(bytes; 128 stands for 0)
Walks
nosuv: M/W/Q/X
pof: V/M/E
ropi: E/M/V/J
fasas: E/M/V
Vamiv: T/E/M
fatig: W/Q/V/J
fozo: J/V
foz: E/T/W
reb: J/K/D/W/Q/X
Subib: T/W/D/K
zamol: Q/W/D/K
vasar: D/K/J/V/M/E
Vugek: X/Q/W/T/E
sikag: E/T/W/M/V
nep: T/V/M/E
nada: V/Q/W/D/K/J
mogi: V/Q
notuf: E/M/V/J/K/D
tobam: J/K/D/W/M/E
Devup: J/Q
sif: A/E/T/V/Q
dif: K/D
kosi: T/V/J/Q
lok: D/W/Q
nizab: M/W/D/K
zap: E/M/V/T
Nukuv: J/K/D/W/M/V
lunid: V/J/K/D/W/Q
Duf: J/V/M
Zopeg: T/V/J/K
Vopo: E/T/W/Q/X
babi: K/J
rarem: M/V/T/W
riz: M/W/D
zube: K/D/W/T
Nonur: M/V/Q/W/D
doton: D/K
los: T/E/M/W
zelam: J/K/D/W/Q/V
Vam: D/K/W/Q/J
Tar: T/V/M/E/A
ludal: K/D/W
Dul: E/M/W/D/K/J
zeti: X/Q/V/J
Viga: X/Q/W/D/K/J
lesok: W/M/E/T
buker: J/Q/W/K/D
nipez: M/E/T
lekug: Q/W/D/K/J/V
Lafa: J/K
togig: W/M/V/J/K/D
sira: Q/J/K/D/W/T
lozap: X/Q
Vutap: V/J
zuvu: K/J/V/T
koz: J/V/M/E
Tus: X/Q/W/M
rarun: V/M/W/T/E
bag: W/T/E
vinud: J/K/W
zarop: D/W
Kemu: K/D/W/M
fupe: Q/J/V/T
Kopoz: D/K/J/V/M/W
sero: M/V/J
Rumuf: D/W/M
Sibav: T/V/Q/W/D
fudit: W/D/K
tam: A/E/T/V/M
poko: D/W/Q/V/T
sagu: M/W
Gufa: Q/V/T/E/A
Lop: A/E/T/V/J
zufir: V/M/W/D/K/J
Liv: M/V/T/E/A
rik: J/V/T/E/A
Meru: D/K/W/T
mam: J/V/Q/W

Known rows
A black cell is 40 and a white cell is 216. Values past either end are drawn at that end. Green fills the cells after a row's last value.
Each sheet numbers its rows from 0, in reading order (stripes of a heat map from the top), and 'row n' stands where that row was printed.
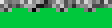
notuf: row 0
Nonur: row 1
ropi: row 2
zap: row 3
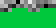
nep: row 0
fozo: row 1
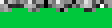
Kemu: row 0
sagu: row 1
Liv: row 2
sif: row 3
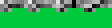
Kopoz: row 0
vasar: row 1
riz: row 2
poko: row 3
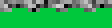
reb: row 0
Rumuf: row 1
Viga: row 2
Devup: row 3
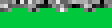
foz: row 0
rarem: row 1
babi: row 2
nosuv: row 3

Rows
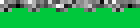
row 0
sero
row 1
fasas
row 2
Vugek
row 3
sikag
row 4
Duf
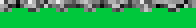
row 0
nizab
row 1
Lop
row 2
Vutap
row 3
mam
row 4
zarop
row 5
Lafa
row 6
Sibav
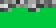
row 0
Vopo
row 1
fupe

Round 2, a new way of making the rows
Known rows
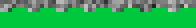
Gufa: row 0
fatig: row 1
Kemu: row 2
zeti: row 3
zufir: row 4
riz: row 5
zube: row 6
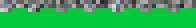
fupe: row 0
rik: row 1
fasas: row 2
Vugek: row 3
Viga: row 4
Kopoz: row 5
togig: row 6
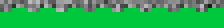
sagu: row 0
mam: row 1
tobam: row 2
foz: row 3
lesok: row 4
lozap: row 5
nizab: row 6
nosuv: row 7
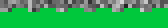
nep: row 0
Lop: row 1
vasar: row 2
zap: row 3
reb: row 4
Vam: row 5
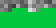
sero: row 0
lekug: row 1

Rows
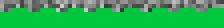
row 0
Dul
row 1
ropi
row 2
Devup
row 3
nada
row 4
rarun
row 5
pof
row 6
fudit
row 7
zarop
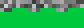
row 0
mogi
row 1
nipez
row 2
Rumuf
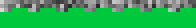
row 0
Nukuv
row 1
bag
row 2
Liv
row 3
dif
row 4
ludal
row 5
Sibav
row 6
Duf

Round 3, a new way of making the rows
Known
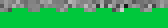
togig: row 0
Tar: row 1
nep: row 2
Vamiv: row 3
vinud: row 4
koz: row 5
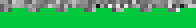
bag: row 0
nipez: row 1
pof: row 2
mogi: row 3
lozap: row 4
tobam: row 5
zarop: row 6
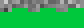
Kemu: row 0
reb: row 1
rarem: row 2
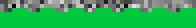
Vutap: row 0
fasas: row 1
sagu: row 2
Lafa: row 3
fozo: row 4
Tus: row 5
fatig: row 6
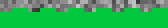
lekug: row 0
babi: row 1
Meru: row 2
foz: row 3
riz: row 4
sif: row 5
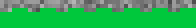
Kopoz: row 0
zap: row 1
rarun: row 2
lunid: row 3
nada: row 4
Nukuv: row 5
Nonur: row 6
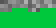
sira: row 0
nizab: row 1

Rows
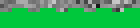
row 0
sikag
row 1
Gufa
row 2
Zopeg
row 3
Duf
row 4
ludal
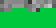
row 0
Viga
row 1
sero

